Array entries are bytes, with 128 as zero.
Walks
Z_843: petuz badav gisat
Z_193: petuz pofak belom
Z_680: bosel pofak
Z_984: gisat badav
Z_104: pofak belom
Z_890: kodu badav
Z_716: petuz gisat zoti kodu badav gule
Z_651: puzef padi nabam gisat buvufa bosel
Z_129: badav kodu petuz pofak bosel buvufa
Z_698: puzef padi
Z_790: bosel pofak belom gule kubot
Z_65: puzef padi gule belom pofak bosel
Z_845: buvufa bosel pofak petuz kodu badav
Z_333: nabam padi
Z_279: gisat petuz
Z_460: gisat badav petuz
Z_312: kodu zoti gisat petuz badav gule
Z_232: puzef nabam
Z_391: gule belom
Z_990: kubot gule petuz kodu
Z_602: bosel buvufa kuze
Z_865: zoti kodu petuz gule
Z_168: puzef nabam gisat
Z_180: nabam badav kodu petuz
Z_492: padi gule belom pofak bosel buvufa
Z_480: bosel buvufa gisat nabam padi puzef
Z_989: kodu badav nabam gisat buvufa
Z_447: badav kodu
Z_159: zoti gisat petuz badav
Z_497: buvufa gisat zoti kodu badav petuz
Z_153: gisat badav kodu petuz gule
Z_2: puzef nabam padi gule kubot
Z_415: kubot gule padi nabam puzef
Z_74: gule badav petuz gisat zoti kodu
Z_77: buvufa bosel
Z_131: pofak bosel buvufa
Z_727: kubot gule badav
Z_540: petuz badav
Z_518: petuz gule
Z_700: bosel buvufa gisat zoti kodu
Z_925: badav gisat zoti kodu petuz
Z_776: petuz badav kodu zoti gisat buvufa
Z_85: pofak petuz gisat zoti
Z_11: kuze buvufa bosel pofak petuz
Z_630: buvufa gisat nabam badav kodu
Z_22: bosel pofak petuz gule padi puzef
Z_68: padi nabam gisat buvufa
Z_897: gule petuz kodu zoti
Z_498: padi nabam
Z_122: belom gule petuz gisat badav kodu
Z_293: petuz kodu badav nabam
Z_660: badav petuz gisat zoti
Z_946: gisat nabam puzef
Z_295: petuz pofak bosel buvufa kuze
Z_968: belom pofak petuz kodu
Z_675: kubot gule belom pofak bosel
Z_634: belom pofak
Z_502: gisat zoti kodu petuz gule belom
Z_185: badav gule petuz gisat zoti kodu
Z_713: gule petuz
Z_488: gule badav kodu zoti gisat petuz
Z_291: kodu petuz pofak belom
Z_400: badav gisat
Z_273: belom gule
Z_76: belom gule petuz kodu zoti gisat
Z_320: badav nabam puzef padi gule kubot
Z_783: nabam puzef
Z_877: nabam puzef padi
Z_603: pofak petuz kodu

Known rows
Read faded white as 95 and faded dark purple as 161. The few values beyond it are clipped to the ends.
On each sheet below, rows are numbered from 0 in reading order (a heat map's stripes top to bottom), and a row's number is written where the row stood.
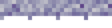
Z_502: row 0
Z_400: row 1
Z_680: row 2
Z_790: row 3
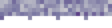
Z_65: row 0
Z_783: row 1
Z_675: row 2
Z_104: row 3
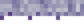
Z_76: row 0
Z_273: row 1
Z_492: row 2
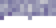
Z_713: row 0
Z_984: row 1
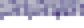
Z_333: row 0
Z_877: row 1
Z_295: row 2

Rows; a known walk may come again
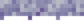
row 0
Z_698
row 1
Z_897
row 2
Z_651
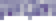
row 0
Z_518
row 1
Z_279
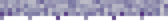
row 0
Z_776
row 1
Z_783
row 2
Z_76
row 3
Z_877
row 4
Z_122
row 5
Z_603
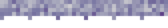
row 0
Z_232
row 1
Z_168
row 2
Z_320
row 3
Z_713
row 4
Z_984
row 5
Z_675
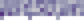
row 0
Z_295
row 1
Z_415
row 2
Z_946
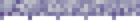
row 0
Z_865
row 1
Z_65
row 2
Z_400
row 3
Z_460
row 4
Z_540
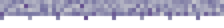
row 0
Z_22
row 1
Z_68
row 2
Z_790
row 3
Z_74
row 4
Z_129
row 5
Z_843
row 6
Z_104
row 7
Z_634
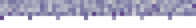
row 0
Z_391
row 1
Z_492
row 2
Z_333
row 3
Z_968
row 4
Z_193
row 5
Z_502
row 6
Z_680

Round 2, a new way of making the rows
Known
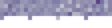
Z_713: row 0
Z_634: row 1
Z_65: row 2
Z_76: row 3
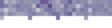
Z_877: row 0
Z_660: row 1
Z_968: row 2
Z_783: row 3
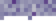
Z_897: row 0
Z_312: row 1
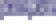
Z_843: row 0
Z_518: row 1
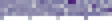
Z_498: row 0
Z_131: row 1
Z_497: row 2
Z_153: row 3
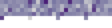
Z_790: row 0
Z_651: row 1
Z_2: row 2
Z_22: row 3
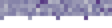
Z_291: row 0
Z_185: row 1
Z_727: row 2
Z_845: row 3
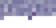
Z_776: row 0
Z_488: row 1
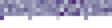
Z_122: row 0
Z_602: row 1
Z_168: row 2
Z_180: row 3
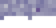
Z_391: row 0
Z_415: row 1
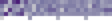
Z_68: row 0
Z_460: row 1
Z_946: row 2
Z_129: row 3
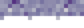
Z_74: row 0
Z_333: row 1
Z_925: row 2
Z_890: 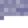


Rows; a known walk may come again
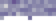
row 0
Z_492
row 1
Z_890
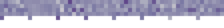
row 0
Z_447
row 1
Z_680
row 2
Z_845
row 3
Z_273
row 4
Z_897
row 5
Z_603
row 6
Z_129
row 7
Z_984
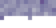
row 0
Z_104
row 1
Z_77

